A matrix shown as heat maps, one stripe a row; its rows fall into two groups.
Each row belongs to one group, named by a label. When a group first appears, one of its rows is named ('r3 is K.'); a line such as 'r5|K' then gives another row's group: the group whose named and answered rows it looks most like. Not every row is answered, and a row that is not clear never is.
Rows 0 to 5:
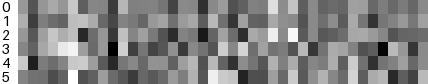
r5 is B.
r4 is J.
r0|J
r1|J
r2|J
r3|J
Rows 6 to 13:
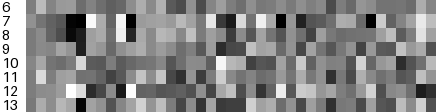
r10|B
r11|B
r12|J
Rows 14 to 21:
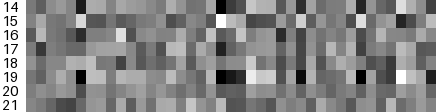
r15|B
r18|J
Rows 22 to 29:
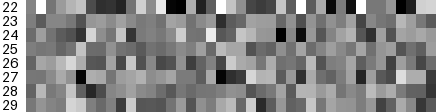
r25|B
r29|J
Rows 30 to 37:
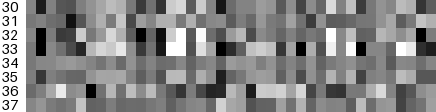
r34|J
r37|B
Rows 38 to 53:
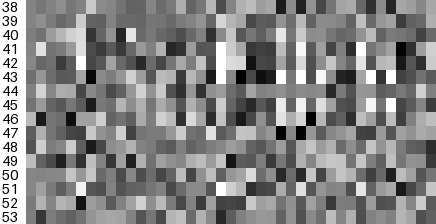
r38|J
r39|B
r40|J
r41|B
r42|B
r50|J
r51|B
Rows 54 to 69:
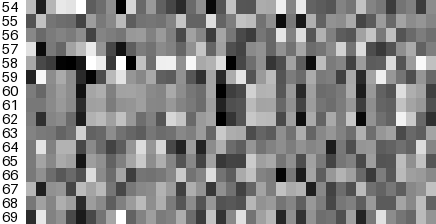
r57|J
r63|B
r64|B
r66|J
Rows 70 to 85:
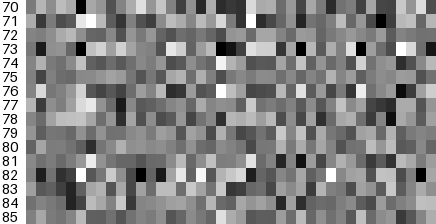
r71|J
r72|J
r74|B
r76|B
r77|J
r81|J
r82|B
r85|B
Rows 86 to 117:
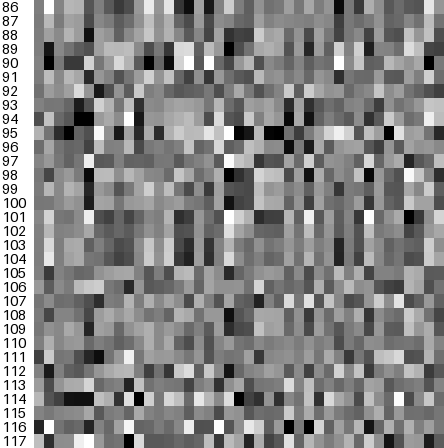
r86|B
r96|J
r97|B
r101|B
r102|B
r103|B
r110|B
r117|J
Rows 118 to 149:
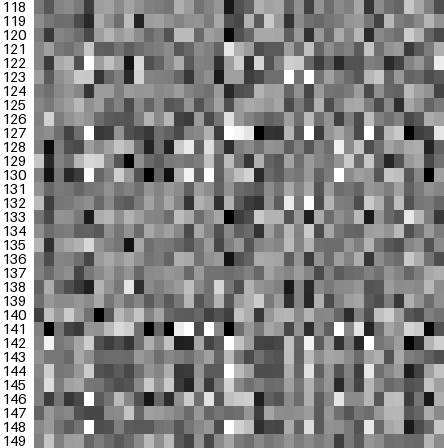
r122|J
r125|J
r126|B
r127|B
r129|J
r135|J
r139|J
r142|B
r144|B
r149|B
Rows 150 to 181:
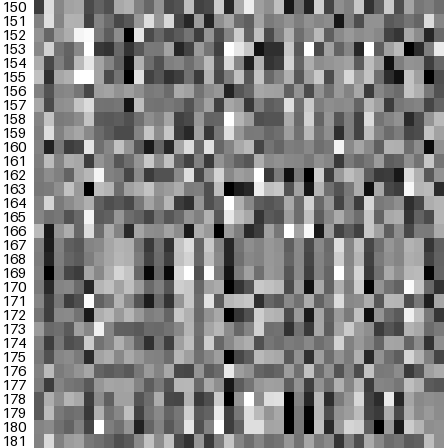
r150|J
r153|B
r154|J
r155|J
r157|J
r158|B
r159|B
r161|B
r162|J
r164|B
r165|B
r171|B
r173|J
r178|J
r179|J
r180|J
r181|B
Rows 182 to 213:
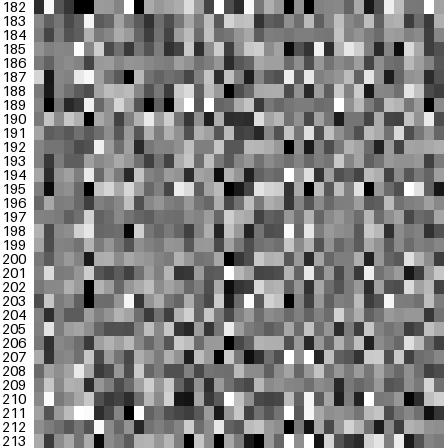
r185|J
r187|J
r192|J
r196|J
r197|B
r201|B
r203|J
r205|B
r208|J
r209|B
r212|J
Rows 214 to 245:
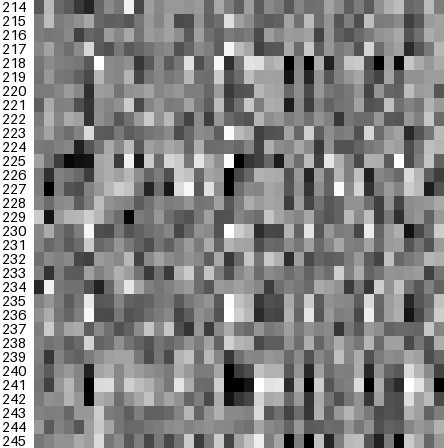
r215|B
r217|B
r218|J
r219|J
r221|J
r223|B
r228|J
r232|J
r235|B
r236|B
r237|B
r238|B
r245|J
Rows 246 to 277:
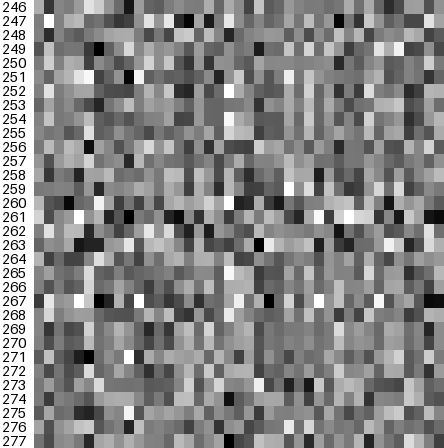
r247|B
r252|B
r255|B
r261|J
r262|B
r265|B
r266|B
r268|B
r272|B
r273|J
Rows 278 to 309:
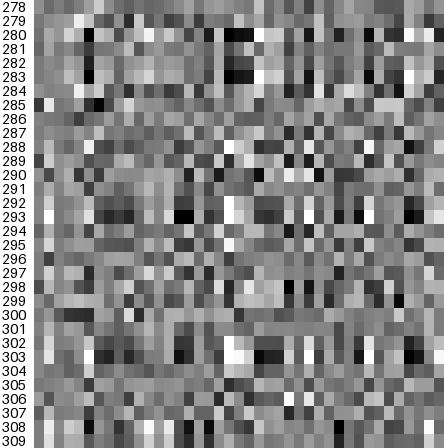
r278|J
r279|J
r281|J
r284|J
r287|J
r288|B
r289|J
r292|B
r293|B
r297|B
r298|J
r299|J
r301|B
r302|B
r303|B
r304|B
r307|J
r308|B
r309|B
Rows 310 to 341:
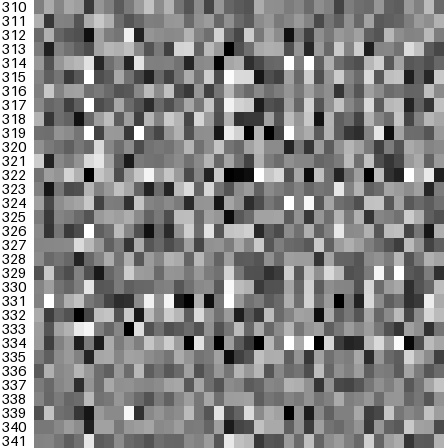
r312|J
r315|B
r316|B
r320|J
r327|J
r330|B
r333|J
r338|B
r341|B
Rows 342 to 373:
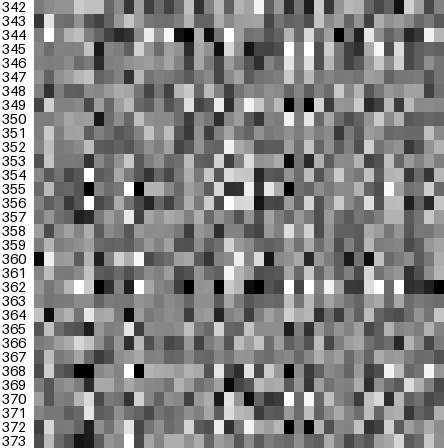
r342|J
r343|J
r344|B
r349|J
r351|B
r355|J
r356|B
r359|B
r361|B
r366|J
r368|J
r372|J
